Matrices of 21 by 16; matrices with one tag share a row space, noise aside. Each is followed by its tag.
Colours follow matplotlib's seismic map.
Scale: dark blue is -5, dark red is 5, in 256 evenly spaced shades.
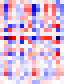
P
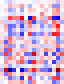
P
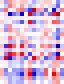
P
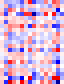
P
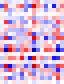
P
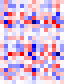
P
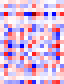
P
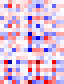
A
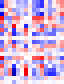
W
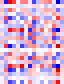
P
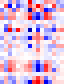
A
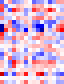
W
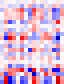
P
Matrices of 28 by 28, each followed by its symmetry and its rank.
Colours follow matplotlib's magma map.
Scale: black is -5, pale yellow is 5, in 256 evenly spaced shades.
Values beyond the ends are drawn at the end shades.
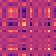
symmetric, rank one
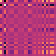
symmetric, rank one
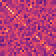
symmetric, full rank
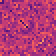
symmetric, full rank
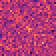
symmetric, full rank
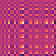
symmetric, rank one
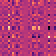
neither, rank two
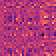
neither, rank five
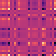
symmetric, rank one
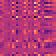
neither, rank two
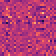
neither, rank five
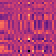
neither, rank two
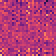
neither, rank five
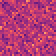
symmetric, full rank
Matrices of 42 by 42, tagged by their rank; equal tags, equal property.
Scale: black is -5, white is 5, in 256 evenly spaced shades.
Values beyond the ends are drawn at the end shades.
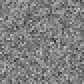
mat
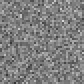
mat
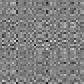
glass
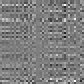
glass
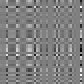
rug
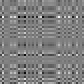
rug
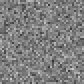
mat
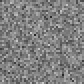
mat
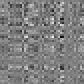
glass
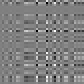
rug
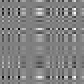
rug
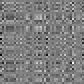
glass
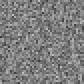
mat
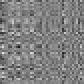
glass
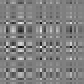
rug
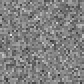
mat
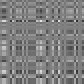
rug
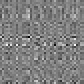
glass
